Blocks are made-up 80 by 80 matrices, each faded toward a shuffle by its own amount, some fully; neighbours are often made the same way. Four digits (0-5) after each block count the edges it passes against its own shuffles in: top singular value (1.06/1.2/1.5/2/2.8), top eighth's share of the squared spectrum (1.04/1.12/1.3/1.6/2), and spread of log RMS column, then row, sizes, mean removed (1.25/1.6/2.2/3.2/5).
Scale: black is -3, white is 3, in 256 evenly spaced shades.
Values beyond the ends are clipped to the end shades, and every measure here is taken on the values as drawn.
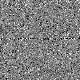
1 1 0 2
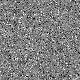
0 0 0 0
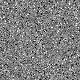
0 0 0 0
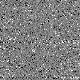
3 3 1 1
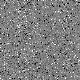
1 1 1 1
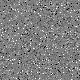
0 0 0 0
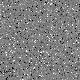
0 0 0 0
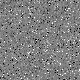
2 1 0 0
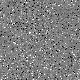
2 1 0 0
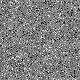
2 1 0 0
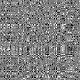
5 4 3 3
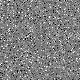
2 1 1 0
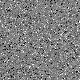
1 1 0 0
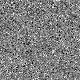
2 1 0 0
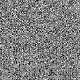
4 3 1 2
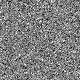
1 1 0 0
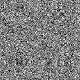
3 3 1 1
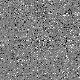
1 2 1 2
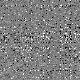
2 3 2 3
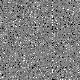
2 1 2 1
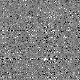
2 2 2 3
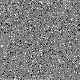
1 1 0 1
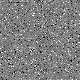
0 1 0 1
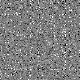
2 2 2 2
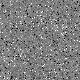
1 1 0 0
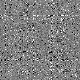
2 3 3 2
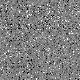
1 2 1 2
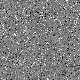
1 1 0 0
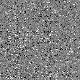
1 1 2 2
